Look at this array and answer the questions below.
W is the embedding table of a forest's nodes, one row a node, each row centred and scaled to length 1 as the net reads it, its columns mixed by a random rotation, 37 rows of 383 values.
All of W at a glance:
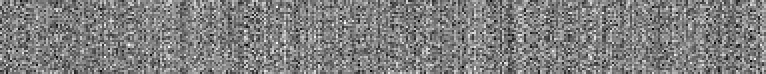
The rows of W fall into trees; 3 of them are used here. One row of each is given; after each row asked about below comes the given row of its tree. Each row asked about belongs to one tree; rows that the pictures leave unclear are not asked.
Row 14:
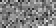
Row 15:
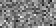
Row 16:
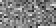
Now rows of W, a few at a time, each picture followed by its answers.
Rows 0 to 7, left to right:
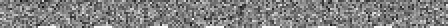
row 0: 16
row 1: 16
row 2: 16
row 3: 14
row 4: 15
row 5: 15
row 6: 16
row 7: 15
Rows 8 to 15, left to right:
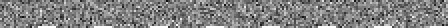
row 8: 16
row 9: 15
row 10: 14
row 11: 15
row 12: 16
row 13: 16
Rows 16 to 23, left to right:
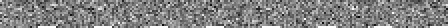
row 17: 15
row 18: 15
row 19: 15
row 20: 15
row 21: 14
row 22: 16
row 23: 16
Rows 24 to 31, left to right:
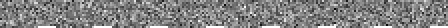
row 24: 15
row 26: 15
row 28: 16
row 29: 16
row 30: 15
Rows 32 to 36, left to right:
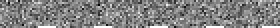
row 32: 14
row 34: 16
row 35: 15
